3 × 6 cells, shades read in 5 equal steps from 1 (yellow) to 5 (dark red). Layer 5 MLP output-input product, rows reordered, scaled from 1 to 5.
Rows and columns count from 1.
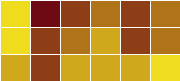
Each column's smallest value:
1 4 2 2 2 1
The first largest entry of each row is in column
2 2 2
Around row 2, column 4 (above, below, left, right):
3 2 3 4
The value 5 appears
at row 1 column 2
